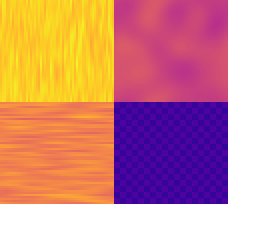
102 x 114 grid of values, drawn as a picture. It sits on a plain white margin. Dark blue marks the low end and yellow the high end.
The table splits into 2 rows of 2 panels. Panel 1,1: very high, streaked downward, faint in contrast. Panel 1,2: middling, smooth, faint in contrast. Panel 2,1: high, streaked across, faint in contrast. Panel 2,2: very low, checkered, faint in contrast.
